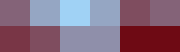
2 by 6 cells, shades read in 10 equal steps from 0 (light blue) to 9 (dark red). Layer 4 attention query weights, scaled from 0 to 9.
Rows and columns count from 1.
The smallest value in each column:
5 2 0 2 6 5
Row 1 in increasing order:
0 2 2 5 5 6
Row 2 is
7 6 3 3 9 9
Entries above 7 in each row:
0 2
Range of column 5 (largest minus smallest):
3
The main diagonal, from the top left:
5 6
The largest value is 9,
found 2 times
